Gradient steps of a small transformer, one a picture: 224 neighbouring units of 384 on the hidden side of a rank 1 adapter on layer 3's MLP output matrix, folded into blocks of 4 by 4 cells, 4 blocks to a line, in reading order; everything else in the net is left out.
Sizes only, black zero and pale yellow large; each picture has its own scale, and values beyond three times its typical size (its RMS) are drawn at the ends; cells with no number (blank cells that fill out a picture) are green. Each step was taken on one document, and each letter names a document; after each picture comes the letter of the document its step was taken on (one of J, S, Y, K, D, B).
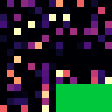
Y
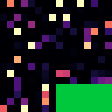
Y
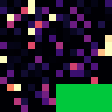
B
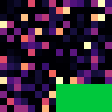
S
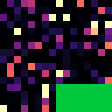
Y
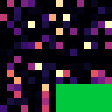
Y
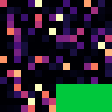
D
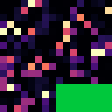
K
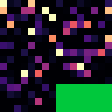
B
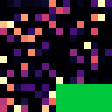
S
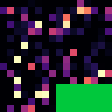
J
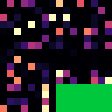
Y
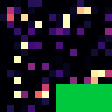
J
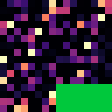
S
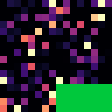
S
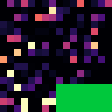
S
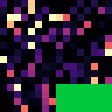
B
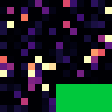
K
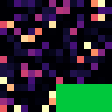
S
